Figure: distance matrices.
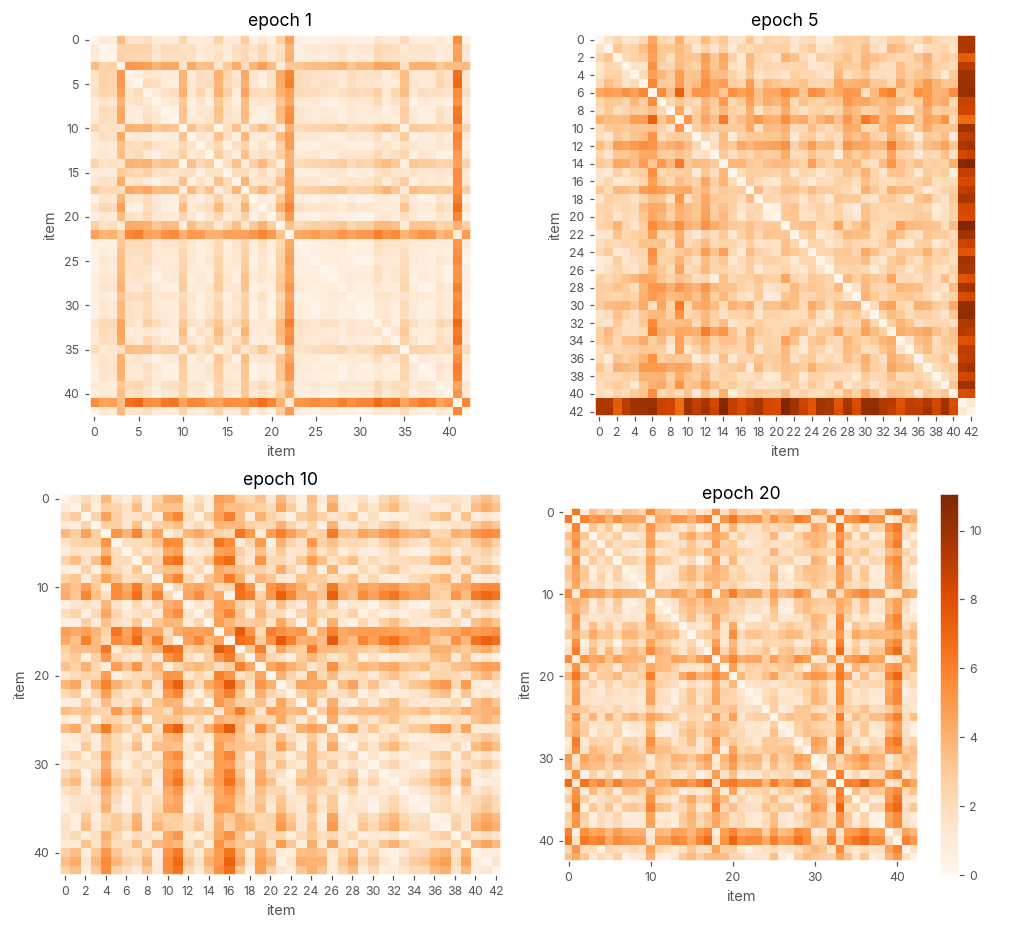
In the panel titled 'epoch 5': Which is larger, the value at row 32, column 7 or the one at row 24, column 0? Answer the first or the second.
the first
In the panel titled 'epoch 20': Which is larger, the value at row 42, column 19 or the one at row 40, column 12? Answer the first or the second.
the second
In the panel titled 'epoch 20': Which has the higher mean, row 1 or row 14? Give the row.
1
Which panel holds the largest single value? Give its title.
epoch 5
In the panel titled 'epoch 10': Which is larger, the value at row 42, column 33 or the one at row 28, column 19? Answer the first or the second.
the second
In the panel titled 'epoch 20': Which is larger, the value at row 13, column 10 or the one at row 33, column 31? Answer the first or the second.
the first
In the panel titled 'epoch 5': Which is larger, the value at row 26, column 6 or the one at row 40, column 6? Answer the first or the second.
the second
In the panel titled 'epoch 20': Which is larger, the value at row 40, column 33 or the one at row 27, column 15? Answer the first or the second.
the second
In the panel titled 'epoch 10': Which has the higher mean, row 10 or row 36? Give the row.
10
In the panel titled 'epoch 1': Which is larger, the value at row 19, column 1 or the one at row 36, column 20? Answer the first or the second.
the first
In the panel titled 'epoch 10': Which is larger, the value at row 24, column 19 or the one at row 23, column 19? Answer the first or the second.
the second
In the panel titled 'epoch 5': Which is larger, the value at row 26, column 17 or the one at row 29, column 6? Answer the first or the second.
the second
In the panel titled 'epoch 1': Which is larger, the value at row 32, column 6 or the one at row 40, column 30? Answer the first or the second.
the first
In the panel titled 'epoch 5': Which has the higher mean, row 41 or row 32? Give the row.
41
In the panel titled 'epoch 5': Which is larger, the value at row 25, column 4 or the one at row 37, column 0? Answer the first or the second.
the second
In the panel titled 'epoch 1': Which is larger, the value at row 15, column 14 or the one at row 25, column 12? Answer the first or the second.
the first
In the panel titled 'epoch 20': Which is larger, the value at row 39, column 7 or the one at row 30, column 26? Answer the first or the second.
the first
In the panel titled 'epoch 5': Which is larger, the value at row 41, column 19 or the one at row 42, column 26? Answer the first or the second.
the second
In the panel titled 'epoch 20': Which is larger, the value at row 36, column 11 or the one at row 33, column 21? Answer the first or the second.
the second
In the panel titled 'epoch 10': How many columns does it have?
43
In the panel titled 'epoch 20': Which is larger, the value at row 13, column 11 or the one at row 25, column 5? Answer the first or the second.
the second
